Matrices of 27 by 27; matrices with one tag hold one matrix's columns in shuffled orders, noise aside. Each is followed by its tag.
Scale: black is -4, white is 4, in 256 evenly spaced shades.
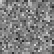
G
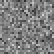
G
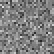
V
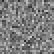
G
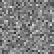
V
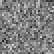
G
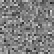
V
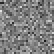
V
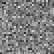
V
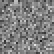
G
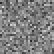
V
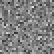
V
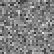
V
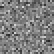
V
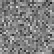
V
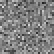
V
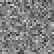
V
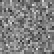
G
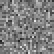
G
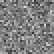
V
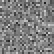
V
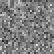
G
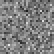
G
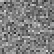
V
